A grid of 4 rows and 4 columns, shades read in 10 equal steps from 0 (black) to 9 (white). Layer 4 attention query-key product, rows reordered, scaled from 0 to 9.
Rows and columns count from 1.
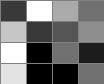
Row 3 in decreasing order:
9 4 1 0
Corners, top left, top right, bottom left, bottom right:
2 4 8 4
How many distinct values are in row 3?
4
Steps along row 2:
down up up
